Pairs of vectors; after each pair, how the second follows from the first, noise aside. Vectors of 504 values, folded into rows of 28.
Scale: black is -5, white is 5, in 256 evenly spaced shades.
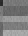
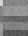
negated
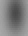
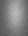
negated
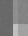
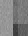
negated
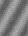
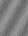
shrunk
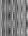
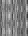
negated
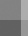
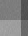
negated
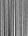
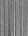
shrunk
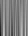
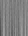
shrunk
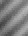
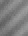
shrunk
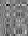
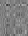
shrunk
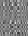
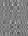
shrunk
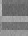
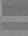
shrunk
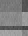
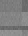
shrunk
